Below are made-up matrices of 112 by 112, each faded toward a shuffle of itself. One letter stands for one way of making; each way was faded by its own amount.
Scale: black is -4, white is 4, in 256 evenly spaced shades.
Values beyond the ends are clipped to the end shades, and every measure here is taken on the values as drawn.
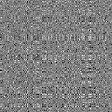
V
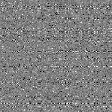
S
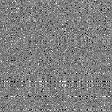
S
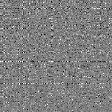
S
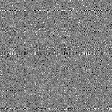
S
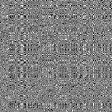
V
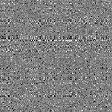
S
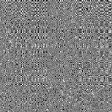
V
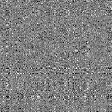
S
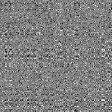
S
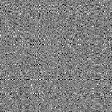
S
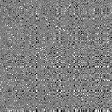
V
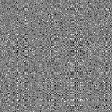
V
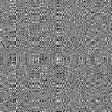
V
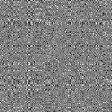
V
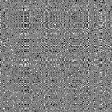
V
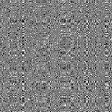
V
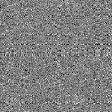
S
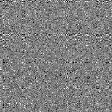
S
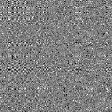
S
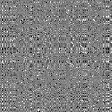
V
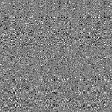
S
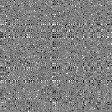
V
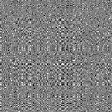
V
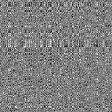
V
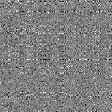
S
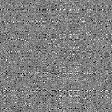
S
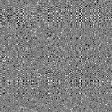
V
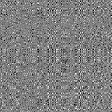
V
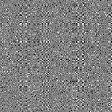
V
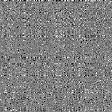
S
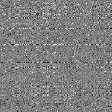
S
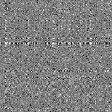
S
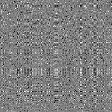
V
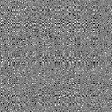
V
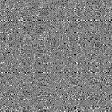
S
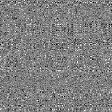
S
